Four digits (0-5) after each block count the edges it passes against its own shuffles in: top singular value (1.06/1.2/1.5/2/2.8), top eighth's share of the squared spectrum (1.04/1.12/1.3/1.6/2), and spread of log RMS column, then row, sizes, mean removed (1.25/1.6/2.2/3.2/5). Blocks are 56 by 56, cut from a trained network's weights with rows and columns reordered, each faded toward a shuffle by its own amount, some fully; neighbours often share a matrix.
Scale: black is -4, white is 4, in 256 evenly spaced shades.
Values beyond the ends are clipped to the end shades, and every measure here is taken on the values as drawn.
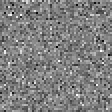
1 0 0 0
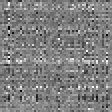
4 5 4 2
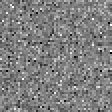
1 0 0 0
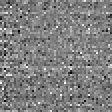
3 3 2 0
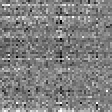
4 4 3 2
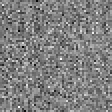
2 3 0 1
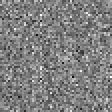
3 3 1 1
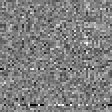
3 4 1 2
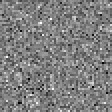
2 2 0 1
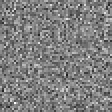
2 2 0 0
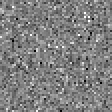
0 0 0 0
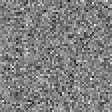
1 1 0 0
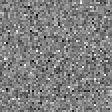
1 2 0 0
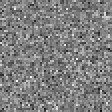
0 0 0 0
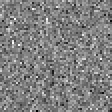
0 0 0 0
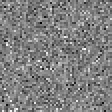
0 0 0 0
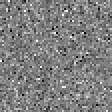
0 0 0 0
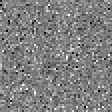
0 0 0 0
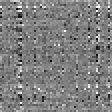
4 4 3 1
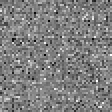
2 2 1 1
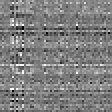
4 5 3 2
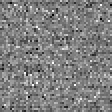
3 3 1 0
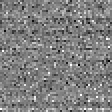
3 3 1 1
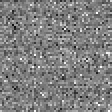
2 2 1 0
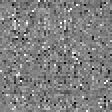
3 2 2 0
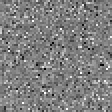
0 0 0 0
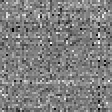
3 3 2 1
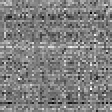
4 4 3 2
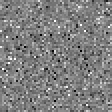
0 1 0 0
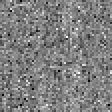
2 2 0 1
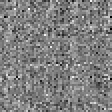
3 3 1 2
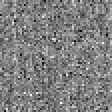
2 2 0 1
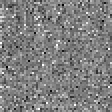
1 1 0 0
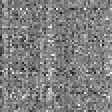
3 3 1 3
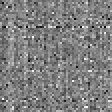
3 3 0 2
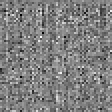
3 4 1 3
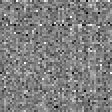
2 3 0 2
